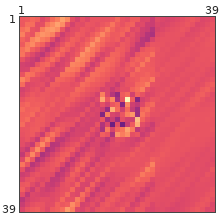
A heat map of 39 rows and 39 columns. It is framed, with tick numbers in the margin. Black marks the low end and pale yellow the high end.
Seam: vertical, 70% of the way across, the right part calmer. Average level on the scale: 60%. Odd patch: rougher, in the centre. Mirror symmetry: none. Grain: diagonal, up to the right.
